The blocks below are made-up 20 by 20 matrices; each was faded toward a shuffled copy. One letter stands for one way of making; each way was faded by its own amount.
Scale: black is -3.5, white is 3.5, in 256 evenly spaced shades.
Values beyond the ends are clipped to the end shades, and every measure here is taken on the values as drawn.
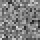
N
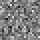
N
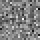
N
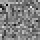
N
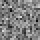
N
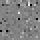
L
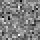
N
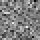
N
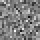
N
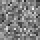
N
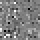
L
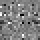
L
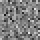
N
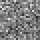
N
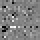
L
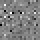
L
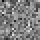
N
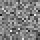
N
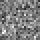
N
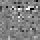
L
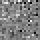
L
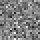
N
